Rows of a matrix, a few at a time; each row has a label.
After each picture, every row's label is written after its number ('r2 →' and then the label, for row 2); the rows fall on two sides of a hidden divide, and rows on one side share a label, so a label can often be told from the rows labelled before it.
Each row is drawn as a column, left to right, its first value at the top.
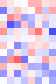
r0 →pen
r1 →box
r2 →box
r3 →pen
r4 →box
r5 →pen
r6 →box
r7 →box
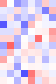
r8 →box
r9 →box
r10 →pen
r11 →box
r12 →pen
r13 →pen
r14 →pen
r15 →pen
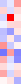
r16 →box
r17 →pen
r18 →pen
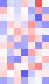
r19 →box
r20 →pen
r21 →pen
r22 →box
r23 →pen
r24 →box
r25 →box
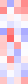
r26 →box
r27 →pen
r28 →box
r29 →box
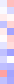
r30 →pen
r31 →box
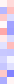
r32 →pen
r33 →box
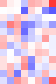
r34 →box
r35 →pen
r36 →pen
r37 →box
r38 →box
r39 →box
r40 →pen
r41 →box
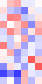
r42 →box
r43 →pen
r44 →pen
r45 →pen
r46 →box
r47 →pen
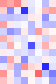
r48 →pen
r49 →box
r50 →box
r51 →pen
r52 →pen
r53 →pen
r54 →box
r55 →box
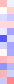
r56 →box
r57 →box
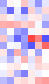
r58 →pen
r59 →pen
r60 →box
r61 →box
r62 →pen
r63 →pen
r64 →box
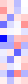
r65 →box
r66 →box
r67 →pen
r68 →pen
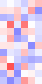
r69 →box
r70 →pen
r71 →box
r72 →pen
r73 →pen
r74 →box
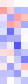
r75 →box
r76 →box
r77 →pen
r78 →pen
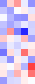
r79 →pen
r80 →pen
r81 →box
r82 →box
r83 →pen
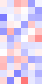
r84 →box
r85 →pen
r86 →box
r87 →box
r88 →pen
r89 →pen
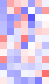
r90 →box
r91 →box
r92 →box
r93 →pen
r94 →box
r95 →pen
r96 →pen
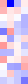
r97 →box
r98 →pen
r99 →box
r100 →box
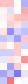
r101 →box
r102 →box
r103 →box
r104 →box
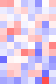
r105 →pen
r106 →pen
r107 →pen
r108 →box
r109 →pen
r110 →pen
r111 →box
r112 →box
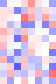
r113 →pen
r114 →pen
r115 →box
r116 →pen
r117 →box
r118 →pen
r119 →box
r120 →pen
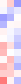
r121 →box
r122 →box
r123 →pen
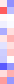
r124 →box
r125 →pen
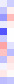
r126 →box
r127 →pen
